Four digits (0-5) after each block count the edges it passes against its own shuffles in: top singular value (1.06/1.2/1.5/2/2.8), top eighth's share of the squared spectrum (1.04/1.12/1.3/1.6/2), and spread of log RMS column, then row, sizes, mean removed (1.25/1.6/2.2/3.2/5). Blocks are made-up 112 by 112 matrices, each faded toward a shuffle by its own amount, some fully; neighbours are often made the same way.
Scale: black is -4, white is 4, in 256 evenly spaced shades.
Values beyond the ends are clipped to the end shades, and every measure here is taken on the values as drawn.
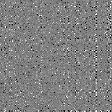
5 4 3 2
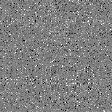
4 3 1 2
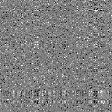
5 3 2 2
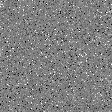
2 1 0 0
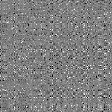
5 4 3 3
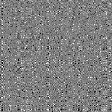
5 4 3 3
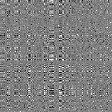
5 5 4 4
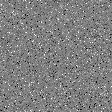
1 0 0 0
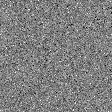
0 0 0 0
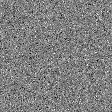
0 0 0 0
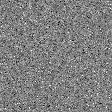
0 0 0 0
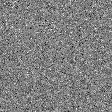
0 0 0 0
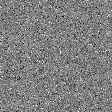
2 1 0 0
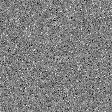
2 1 0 0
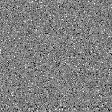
3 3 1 1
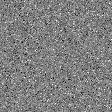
1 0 0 0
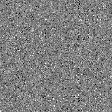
3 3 1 1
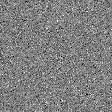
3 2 0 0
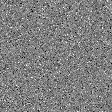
1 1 0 0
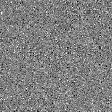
3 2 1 1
